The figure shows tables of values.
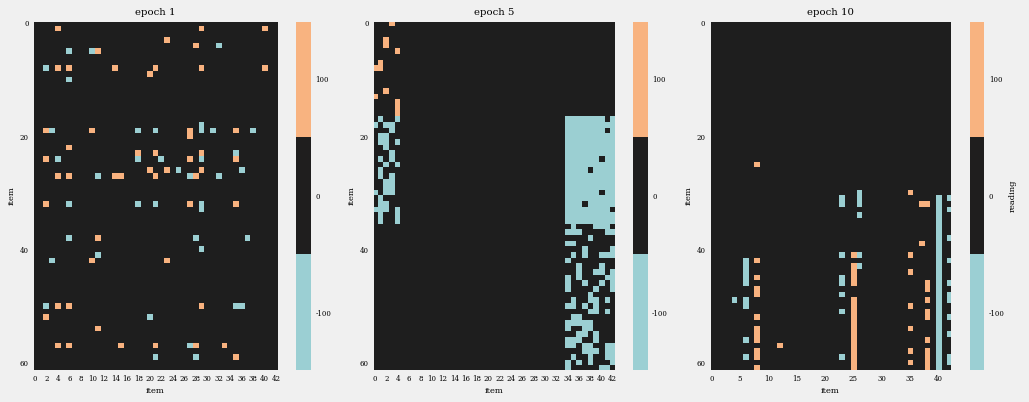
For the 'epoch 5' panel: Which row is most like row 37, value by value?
45
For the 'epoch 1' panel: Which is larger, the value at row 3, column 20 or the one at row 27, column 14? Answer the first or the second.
the second
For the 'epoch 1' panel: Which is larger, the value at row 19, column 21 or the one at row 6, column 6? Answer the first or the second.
the second
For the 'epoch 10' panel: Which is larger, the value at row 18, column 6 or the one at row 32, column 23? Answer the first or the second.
the first
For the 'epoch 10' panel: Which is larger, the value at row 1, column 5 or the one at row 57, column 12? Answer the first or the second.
the second
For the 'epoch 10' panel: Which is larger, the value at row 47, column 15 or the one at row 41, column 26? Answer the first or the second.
the first
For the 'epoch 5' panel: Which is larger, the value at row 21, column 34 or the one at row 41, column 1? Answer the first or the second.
the second
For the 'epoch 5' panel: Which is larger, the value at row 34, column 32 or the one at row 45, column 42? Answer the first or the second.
the first
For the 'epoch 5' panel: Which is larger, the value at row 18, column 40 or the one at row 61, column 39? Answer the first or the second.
the second
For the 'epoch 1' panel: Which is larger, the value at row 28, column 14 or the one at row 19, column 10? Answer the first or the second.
the second
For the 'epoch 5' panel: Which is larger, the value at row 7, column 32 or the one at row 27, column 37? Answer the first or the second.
the first
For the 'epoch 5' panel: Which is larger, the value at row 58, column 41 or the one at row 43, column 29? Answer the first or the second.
the second
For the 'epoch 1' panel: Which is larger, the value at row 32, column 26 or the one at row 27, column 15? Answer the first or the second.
the second
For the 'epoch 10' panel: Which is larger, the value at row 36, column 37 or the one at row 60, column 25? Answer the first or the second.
the second
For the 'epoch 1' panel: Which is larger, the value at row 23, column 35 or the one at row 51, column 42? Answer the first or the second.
the second
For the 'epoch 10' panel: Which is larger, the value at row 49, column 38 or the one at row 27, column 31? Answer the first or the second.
the first
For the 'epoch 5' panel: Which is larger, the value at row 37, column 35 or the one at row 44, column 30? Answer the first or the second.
the second
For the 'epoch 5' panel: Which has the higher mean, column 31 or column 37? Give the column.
31
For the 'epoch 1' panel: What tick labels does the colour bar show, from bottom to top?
-100, 0, 100
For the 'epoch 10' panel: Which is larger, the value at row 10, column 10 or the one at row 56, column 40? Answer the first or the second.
the first
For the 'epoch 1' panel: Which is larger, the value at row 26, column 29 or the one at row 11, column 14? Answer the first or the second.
the first
